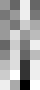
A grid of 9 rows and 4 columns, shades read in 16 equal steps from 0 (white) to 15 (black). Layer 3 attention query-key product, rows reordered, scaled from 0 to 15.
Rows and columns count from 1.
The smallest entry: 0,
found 2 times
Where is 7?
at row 6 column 1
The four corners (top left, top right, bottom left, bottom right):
6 9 1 0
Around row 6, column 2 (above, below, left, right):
3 2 7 9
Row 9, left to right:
1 5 15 0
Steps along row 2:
down down up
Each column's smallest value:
1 0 1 0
